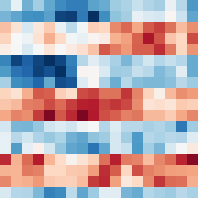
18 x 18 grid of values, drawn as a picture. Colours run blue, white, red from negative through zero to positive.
Streaks run across, left to right. Horizontal stripes repeat 3 times down the table. The ninth with the highest average is the centre.
